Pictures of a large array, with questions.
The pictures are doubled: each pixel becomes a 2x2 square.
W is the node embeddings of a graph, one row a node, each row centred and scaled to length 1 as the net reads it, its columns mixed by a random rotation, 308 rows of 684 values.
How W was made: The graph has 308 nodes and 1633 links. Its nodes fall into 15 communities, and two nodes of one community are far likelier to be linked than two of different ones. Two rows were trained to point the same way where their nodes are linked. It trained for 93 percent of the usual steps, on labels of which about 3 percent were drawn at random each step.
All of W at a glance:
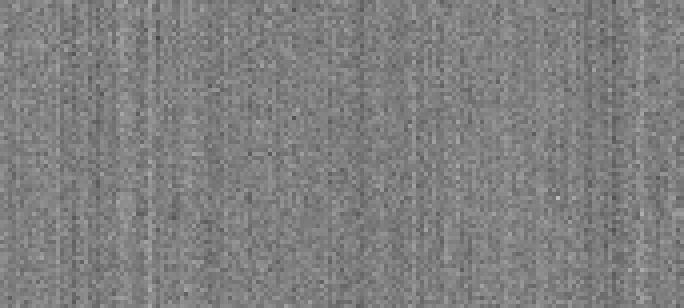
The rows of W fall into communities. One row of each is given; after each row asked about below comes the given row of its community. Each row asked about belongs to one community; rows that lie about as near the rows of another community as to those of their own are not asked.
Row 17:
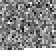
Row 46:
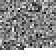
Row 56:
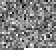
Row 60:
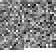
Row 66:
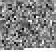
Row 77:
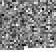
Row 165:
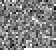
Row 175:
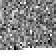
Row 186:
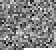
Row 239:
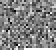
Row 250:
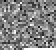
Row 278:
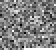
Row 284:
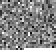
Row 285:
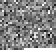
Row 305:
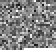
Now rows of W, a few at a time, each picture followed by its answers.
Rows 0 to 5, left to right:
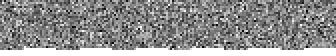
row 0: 17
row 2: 77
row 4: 250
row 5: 56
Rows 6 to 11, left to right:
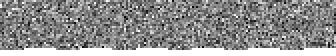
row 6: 239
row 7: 305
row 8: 77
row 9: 285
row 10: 250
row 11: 17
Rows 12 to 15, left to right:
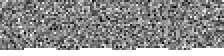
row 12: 186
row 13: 305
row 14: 305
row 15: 285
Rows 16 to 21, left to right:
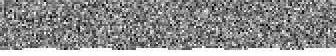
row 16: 285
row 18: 77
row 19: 250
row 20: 165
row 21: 239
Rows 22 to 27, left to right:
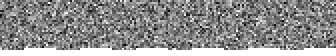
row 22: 186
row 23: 77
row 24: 46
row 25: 60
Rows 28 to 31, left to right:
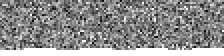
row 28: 56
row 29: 165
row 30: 56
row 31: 239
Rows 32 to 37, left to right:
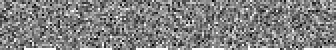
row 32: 77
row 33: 250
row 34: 77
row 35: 284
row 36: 66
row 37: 165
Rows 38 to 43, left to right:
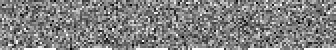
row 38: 278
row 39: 175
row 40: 284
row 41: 239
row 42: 165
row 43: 239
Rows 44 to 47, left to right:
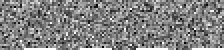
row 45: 285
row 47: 17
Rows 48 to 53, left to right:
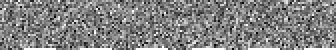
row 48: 17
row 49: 77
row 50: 175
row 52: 66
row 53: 239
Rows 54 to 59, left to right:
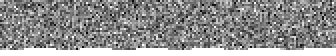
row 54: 66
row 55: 284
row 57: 165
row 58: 239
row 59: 66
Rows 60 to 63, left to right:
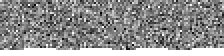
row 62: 175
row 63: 17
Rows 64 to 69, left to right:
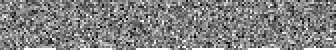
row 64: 165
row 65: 46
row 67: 56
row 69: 17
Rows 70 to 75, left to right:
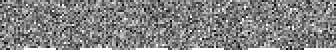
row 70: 239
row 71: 165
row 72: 66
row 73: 250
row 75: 77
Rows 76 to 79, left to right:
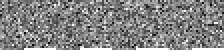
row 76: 186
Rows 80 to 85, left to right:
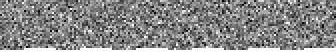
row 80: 305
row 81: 239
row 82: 46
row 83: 278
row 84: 186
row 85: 165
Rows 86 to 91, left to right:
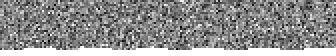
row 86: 175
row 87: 77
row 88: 278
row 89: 17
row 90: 250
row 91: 250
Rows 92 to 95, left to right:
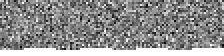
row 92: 284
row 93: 175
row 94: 186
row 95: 60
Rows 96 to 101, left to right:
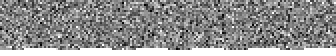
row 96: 56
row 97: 186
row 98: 46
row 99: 17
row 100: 284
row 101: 239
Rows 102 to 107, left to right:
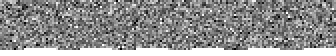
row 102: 165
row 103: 186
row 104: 17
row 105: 285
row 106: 60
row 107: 285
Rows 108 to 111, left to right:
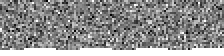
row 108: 284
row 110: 17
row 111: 175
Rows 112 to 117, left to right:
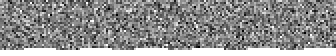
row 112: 278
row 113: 56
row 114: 17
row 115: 77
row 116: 77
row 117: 60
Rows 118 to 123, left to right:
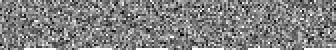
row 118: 60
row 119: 285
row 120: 60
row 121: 186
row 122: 284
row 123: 56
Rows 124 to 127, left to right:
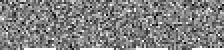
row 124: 165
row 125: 278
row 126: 66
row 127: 175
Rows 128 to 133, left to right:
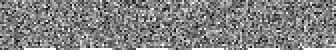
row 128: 239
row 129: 60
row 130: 56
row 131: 66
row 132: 284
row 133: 17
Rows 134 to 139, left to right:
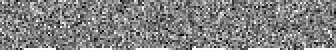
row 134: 284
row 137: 186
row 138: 186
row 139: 175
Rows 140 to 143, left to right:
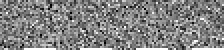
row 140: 60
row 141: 165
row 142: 278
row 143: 165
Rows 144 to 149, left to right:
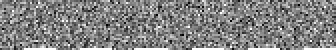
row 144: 175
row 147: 186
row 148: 60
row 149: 239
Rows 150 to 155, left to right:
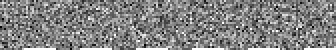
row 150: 305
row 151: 165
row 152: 186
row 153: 175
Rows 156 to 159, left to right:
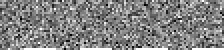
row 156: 285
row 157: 66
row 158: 305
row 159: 46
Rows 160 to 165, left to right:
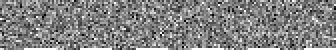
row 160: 66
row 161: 186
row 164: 284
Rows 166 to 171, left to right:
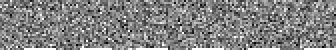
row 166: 56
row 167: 165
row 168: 46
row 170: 284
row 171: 250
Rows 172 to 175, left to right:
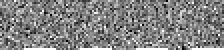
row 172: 278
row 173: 77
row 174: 278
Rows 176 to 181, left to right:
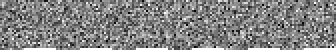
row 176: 285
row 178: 186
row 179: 305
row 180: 284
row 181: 250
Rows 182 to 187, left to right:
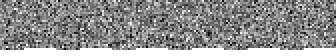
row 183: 60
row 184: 285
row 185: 305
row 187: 60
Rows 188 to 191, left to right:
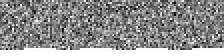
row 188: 77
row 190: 278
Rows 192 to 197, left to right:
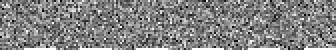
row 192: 165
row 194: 284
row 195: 278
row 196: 165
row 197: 186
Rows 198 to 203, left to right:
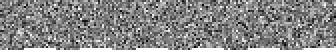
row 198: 186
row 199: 60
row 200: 284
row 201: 284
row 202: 305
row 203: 285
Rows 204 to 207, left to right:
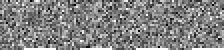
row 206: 285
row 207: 56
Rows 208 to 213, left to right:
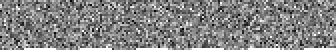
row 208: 239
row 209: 284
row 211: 66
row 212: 165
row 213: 284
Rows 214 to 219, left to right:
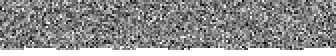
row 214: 66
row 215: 165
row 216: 56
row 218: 56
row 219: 284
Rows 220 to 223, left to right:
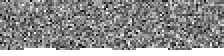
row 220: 17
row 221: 305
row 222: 278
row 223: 278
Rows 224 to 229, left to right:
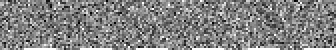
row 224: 60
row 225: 17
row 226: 56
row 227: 239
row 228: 66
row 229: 250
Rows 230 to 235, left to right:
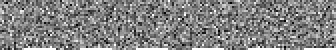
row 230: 175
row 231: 165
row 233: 60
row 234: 17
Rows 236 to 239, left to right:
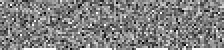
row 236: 77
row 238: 284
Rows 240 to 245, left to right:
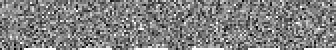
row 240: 175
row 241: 250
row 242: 305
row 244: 175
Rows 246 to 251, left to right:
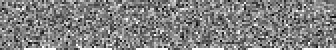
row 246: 239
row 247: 17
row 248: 278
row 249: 239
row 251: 285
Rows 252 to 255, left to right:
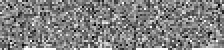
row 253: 46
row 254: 60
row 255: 278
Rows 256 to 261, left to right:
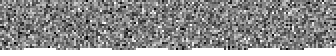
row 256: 239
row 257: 46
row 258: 278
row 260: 175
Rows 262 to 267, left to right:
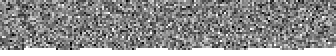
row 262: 186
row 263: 175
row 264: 284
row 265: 278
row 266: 60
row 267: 56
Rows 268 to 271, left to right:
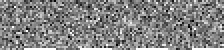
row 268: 278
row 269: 56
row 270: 66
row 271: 17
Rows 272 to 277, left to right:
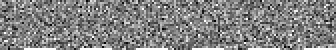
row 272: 17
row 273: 186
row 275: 305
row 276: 175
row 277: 305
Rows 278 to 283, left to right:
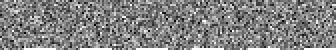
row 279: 60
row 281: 17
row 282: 165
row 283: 165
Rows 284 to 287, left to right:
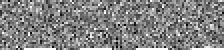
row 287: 305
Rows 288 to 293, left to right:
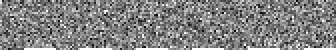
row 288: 60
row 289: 250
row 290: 60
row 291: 278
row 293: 285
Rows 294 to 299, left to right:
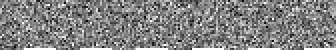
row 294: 305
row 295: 278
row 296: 77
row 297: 77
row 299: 186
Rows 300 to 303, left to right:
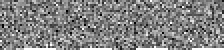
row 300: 250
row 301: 60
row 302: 17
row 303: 278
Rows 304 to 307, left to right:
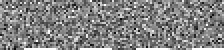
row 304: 175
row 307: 66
